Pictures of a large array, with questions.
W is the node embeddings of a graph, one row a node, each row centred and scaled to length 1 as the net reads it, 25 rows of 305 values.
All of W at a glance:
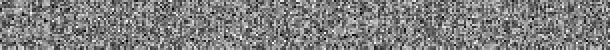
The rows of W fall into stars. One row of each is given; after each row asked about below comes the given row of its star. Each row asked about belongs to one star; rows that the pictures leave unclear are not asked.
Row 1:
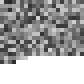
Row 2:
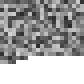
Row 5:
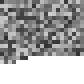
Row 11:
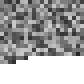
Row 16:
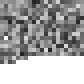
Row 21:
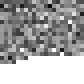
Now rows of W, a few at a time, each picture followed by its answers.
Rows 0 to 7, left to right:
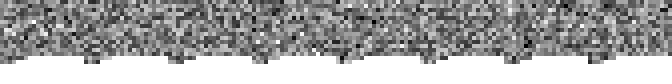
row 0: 2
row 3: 21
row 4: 5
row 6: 16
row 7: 21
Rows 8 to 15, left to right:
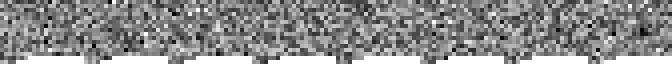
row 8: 2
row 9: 5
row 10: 11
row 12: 21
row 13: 11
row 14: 16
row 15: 16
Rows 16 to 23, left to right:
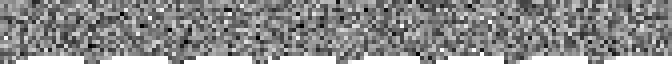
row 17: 1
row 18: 2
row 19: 5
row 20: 16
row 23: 1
